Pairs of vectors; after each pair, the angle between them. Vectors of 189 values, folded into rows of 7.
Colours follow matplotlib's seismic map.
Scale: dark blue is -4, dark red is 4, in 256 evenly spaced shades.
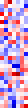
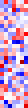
orthogonal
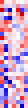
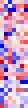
partly aligned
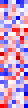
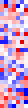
partly aligned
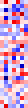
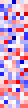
orthogonal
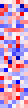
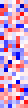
nearly parallel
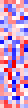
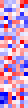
orthogonal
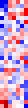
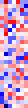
partly opposed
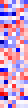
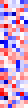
nearly parallel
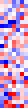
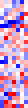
nearly parallel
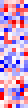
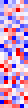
orthogonal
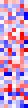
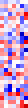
nearly opposite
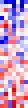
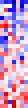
nearly parallel
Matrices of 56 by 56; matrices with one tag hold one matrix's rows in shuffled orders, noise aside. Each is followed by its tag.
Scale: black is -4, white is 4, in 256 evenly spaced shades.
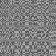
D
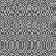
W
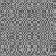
W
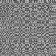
D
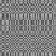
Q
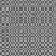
Q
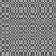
Q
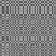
Q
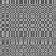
Q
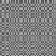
Q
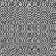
W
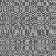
D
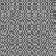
W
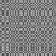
Q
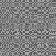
D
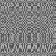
W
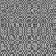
W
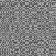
D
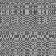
D
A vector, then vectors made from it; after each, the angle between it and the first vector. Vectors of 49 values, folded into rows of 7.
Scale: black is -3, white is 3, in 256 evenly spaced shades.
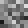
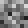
nearly parallel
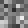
partly opposed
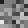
nearly opposite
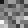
nearly opposite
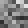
nearly parallel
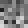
partly opposed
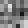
orthogonal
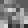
partly opposed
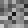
partly opposed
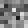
orthogonal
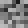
partly opposed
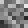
nearly parallel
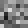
orthogonal
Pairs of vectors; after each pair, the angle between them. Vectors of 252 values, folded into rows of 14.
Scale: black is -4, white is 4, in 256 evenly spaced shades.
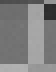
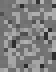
orthogonal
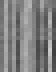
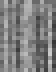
nearly parallel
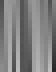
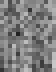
partly opposed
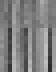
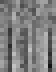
nearly parallel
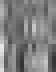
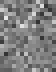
orthogonal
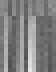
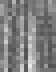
nearly parallel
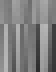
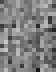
partly aligned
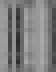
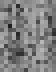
partly aligned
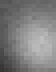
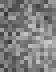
partly aligned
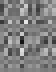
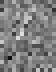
orthogonal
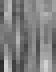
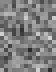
orthogonal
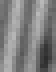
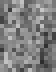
partly aligned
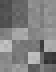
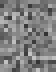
orthogonal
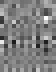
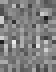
nearly opposite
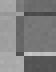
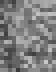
partly opposed
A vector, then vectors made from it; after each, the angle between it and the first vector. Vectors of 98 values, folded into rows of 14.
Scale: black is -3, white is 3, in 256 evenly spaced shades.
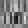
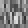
nearly opposite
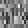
partly opposed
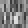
nearly opposite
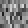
partly aligned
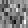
partly aligned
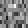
orthogonal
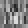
nearly opposite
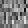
partly aligned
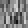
nearly parallel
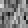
partly opposed
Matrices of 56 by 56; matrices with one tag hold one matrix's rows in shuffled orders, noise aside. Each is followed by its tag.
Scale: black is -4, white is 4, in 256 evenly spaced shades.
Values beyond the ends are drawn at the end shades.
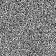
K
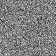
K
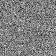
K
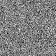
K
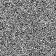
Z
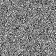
K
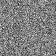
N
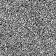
Z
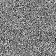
K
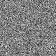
K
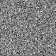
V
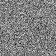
K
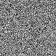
Z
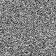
Z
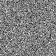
Z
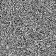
V
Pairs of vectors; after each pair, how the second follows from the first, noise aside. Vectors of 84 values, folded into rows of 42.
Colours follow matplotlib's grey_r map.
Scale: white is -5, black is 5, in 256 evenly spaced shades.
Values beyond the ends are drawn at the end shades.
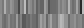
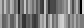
scaled up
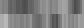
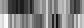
scaled up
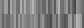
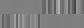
partly zeroed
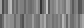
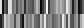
scaled up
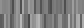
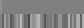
partly zeroed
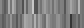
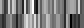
scaled up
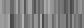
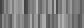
wrapped around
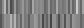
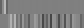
partly zeroed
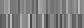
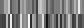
scaled up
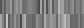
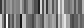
scaled up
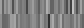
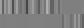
partly zeroed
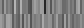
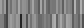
wrapped around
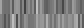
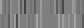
partly zeroed
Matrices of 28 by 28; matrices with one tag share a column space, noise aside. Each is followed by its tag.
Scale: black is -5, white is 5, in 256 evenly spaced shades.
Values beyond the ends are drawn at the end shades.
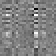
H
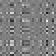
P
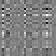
H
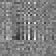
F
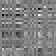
H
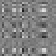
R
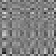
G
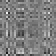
G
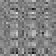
G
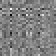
H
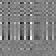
F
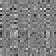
H
